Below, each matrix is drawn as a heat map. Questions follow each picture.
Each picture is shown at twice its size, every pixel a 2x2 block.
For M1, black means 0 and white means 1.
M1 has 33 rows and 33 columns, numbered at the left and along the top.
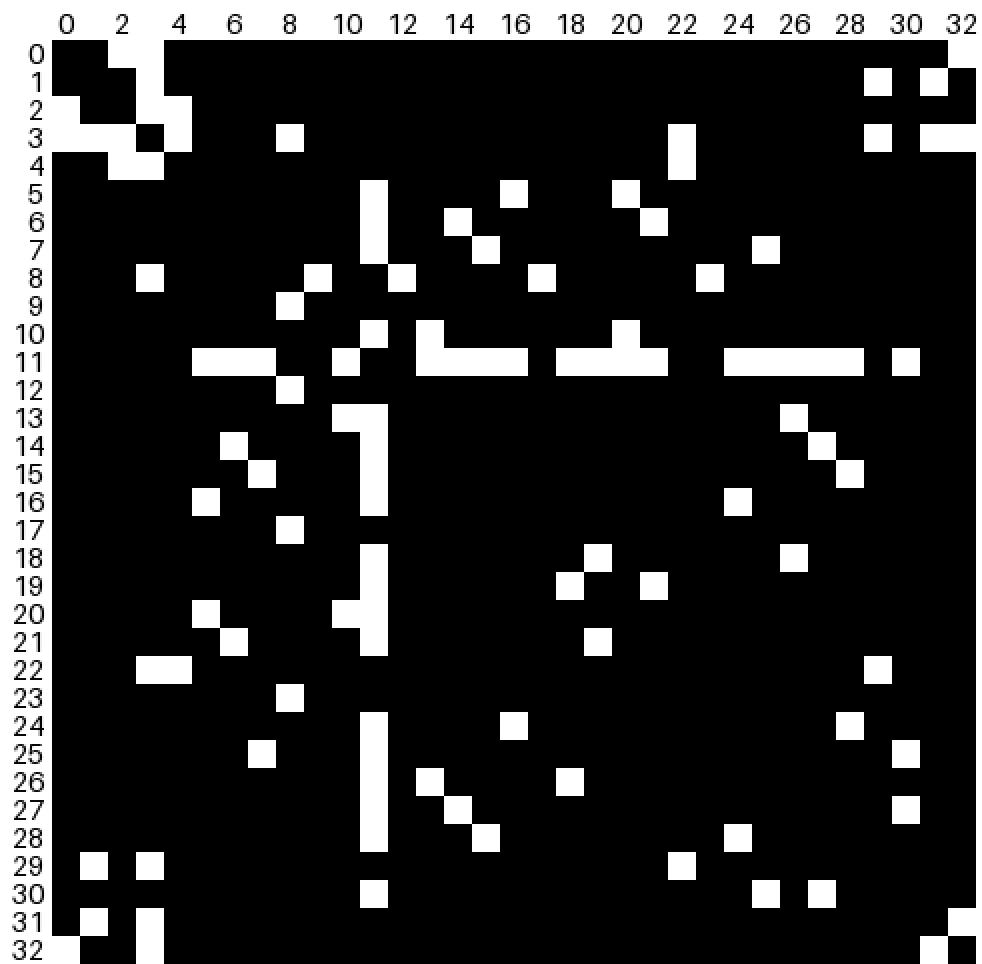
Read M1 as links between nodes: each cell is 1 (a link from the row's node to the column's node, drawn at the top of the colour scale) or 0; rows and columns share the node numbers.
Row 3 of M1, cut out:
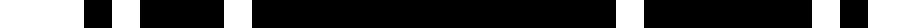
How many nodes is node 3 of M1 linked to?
9
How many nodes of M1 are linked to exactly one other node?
4
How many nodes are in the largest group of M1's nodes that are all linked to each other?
3
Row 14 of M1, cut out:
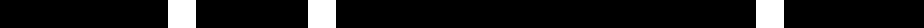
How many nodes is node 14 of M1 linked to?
3
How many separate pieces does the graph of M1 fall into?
2
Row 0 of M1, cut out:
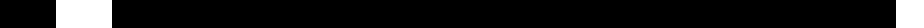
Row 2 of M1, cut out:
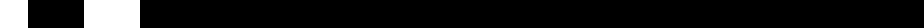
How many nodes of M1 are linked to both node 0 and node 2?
1
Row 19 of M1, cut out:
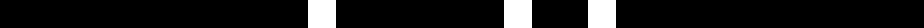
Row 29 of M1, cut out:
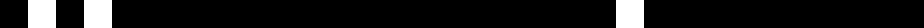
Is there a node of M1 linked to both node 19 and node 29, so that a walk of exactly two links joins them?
no
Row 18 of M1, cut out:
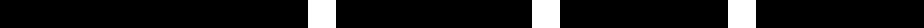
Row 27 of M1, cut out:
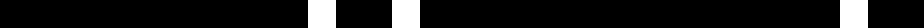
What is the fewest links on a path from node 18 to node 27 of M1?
2
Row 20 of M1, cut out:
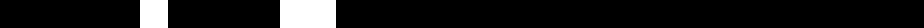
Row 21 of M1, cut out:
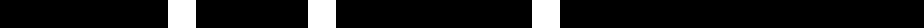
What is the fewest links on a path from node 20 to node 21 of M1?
2
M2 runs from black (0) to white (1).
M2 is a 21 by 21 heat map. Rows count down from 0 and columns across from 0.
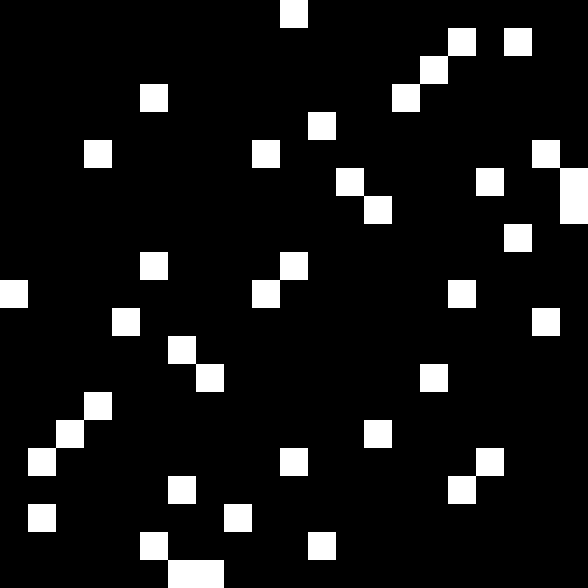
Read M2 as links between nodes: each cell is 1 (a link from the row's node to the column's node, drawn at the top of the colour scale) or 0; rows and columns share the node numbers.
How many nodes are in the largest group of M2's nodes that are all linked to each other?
2
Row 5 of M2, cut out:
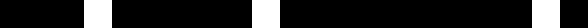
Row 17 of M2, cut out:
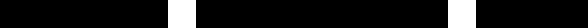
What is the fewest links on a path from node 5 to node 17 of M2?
4
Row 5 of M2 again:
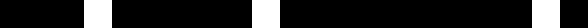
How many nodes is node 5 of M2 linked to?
3
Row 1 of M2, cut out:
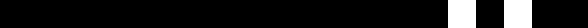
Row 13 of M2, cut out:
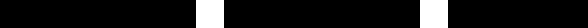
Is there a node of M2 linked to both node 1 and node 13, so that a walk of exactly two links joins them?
no
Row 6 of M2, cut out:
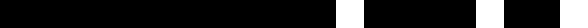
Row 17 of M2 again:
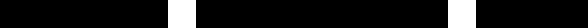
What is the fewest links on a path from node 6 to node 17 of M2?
1
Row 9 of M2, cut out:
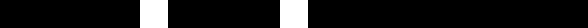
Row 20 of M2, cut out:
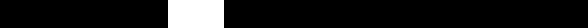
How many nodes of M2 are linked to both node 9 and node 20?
0
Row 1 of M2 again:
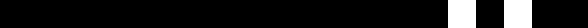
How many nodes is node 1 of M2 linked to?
2
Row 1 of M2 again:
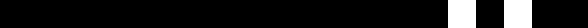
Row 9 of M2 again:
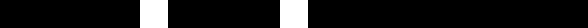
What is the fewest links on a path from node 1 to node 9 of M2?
3
